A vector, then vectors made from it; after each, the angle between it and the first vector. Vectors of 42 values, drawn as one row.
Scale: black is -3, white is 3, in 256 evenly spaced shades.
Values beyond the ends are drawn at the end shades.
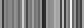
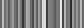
nearly opposite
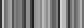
partly opposed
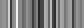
orthogonal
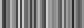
partly aligned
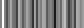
partly opposed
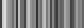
partly opposed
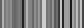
nearly opposite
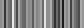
partly opposed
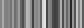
nearly opposite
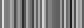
nearly opposite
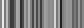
orthogonal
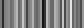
nearly parallel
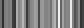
partly aligned
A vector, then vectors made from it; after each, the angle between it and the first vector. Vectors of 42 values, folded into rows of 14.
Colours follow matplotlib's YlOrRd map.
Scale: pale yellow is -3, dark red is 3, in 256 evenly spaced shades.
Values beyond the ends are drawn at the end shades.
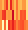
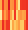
partly opposed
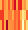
partly opposed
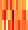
nearly parallel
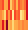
nearly opposite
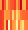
partly opposed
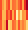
partly opposed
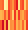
partly opposed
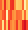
partly aligned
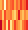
orthogonal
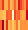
nearly opposite
